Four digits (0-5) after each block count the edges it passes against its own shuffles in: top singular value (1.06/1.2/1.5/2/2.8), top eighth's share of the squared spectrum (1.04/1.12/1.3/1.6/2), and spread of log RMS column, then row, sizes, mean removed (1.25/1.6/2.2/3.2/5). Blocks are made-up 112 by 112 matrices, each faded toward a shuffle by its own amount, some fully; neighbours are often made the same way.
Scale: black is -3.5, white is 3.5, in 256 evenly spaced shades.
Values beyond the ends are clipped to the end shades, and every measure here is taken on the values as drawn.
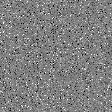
2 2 1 0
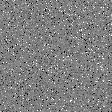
1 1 0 0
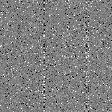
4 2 2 0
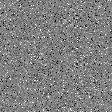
3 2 1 0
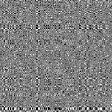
5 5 3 4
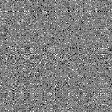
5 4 2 3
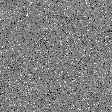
0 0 0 0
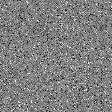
1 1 1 0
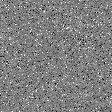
0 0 0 0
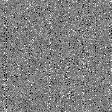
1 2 3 0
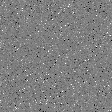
0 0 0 0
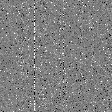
3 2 2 0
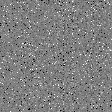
1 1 1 0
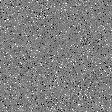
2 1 0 0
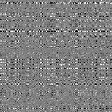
5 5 3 4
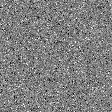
0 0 0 0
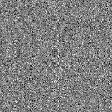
4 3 2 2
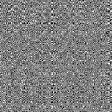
5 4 3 3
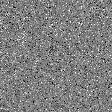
2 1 0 0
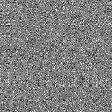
4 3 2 1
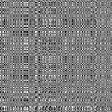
5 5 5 4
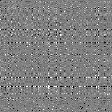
5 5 3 3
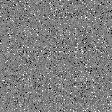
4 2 1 1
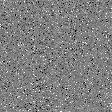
3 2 1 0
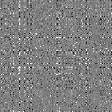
5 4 3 3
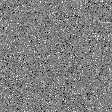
0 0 0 0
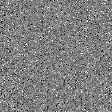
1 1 2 0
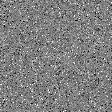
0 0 1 0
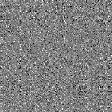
4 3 2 2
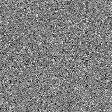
3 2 1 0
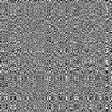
5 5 4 4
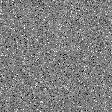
2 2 0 0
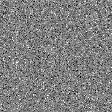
3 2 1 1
